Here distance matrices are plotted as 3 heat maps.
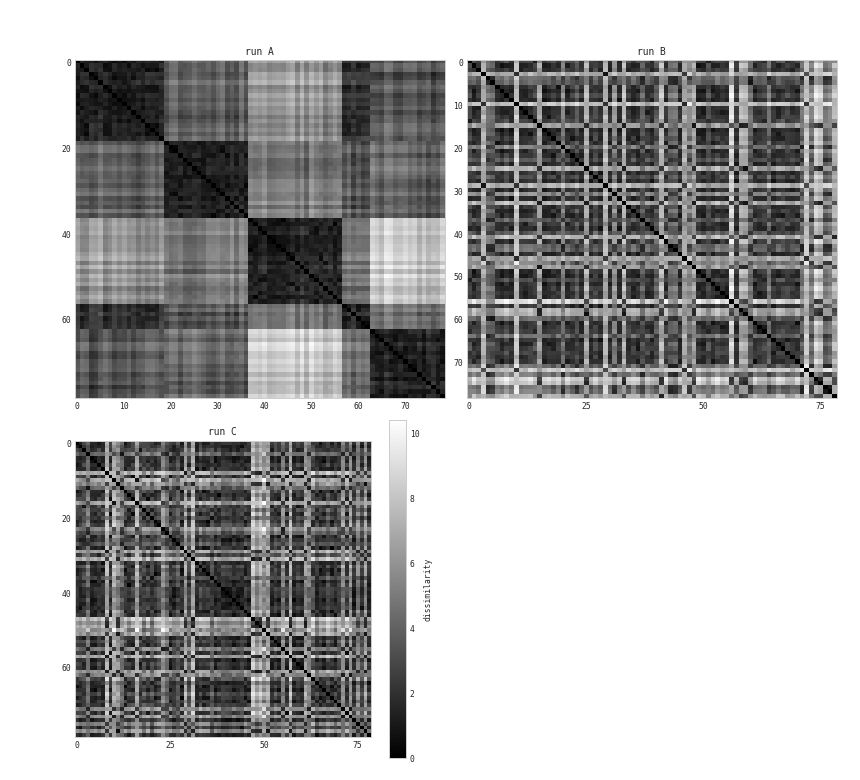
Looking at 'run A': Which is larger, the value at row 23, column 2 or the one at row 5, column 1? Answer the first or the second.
the first
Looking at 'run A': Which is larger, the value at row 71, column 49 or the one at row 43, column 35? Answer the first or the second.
the first
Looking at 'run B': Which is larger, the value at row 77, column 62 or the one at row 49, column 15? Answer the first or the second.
the second
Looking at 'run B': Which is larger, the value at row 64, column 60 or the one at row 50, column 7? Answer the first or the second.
the first
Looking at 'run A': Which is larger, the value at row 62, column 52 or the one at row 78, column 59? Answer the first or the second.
the first
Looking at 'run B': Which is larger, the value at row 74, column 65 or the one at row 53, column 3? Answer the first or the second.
the first
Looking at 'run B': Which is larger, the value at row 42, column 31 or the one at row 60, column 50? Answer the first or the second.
the first
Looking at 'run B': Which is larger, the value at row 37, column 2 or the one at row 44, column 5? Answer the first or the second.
the first
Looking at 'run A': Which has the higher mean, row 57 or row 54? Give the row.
54
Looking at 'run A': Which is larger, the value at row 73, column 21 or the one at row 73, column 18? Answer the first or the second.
the first
